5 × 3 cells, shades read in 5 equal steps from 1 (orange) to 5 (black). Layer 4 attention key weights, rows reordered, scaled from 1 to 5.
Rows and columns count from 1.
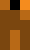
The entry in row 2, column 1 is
3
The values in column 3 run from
1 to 3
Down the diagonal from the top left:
2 3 3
